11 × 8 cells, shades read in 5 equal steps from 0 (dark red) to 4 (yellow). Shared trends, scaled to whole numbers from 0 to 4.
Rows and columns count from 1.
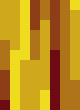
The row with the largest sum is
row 4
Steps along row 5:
up up down up down up up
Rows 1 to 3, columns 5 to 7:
2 1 2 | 2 1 2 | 3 1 2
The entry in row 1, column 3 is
4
